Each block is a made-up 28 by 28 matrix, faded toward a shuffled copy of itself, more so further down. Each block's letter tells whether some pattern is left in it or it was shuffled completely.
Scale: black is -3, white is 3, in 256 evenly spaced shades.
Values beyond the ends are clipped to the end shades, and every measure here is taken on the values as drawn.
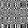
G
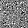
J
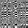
G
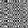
G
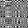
G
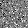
J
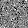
J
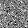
J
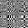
G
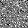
J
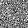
J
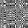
G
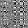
G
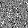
J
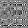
G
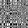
G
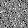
J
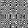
G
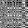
G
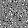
J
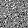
J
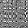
G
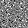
J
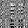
G
